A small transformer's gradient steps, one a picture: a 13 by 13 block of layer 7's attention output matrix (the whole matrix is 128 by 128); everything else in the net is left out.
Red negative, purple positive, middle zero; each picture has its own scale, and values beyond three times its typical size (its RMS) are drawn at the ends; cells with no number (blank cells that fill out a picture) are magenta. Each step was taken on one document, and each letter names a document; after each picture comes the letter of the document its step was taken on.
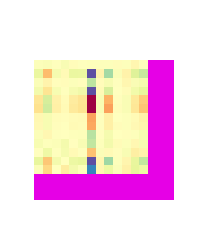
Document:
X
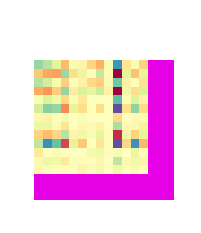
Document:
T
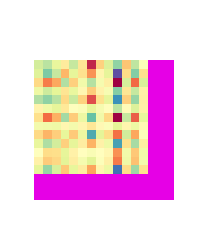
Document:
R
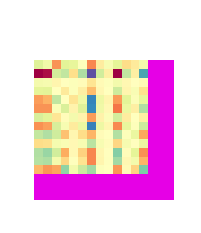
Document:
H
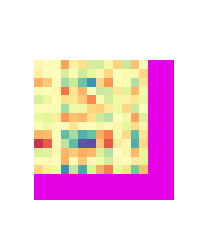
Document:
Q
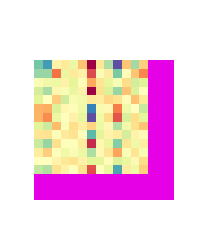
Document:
R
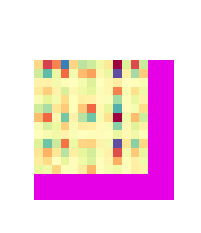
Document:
R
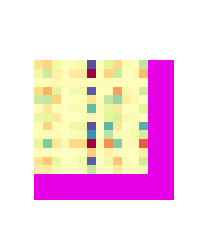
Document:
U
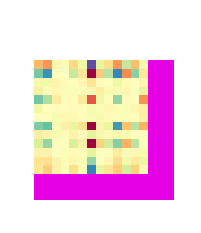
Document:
U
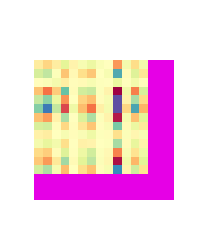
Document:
R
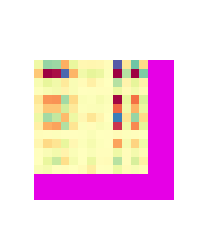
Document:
H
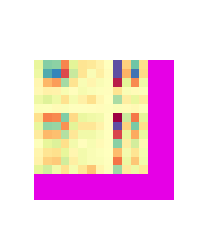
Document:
T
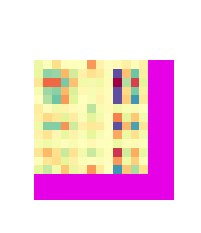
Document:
T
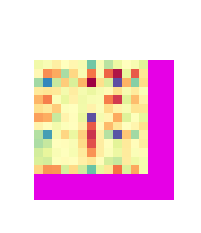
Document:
U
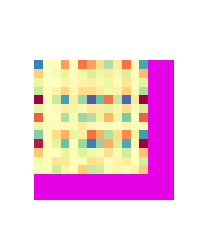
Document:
Q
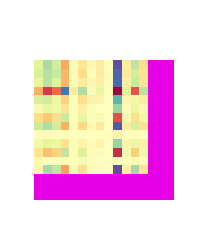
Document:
T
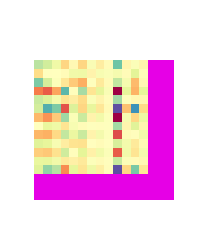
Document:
T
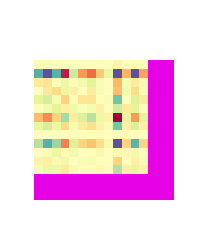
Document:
R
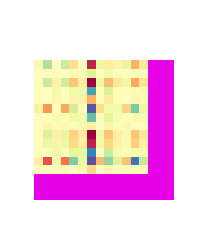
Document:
X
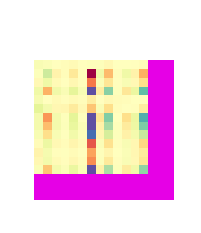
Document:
X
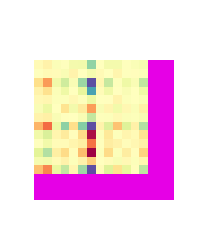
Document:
X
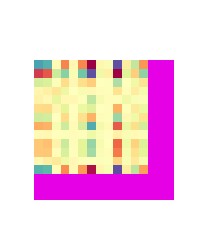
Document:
H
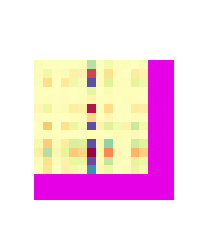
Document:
X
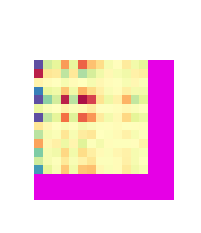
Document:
Q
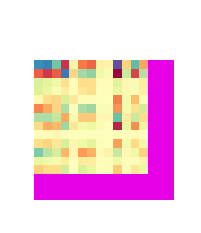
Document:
H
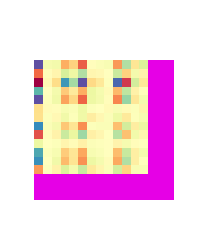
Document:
Q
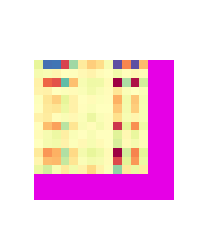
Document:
T
